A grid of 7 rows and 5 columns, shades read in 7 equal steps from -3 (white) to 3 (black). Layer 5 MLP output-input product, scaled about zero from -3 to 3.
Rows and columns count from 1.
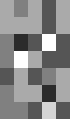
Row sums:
-2 -3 1 -2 0 -1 0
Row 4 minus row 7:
0 -3 -2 3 0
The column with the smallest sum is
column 2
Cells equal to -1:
13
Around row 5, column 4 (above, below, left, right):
1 2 1 -1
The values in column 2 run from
-3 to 2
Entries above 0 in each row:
1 1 3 2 2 1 2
